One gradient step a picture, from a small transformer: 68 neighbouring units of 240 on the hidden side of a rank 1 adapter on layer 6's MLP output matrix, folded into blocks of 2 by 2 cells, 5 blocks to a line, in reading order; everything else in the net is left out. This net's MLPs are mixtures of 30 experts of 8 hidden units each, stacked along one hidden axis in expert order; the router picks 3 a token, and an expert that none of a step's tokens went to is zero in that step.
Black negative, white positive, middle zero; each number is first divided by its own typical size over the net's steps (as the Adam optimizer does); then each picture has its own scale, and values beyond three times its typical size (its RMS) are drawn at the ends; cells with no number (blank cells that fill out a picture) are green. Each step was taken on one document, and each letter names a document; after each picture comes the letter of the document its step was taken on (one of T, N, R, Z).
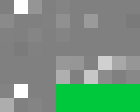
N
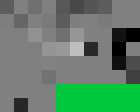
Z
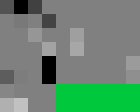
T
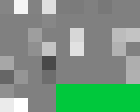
T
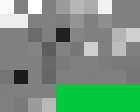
Z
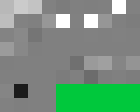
N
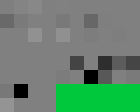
N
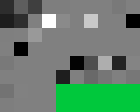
N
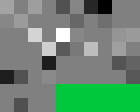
Z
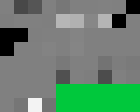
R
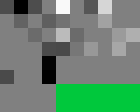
Z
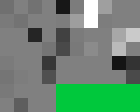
Z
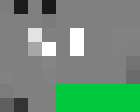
T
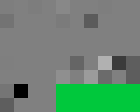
N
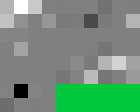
N
